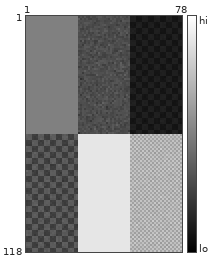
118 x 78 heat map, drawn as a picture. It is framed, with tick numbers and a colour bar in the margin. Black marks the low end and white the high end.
It is made of 2 by 3 panels. Panel 1,1: middling, flat. Panel 1,2: low, fine-grained, faint in contrast. Panel 1,3: very low, checkered, faint in contrast. Panel 2,1: low, checkered. Panel 2,2: very high, flat. Panel 2,3: high, checkered.
